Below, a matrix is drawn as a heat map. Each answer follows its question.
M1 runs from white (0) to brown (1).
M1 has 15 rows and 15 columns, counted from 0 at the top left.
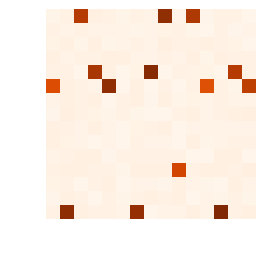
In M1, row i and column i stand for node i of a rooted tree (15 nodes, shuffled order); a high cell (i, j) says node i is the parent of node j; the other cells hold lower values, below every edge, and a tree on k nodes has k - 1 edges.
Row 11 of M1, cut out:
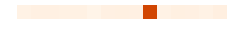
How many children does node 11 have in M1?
1
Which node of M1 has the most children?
5
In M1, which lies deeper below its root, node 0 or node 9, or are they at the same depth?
node 9
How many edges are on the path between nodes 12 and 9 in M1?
4
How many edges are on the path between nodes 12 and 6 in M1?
2
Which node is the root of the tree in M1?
5
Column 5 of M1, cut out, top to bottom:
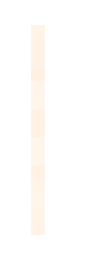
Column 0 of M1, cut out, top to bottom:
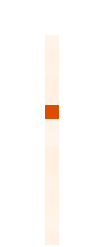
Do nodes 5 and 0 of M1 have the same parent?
no
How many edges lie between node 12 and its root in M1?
2
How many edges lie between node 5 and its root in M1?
0
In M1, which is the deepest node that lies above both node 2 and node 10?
0
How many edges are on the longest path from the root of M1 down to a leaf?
2
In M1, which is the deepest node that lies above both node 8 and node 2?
0
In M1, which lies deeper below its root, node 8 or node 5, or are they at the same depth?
node 8
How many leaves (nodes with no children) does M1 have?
10
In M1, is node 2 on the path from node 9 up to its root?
no
